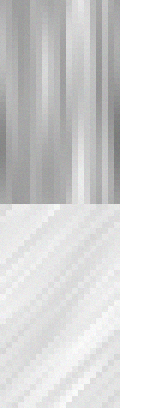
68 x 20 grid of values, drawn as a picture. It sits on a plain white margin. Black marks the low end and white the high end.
The table splits into 2 rows of 1 panel. Panel 1,1: high, streaked downward. Panel 2,1: very high, slanting up to the right, faint in contrast.
